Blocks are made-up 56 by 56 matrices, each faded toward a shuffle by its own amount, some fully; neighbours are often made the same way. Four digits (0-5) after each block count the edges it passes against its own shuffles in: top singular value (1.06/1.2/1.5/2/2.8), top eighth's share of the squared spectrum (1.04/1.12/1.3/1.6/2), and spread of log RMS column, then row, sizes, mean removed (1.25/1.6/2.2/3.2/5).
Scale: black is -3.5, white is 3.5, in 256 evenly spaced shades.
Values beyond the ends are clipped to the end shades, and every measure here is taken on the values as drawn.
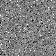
0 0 0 0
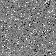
0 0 1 0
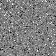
0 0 0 0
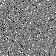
0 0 0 0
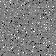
2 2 0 0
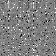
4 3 1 1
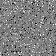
2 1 0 1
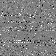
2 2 0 2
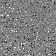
0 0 0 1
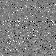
2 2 0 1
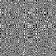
4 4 3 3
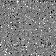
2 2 0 0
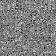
3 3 1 1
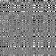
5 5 3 3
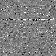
3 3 0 2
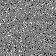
0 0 0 0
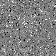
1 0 0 0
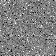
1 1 0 1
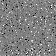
1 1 0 0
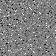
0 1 0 0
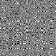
4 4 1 3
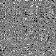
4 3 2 2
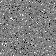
0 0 0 0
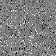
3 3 1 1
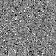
3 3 1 0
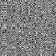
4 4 2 2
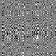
4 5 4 3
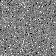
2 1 0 0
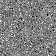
1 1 0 0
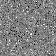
2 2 0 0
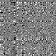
4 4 2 2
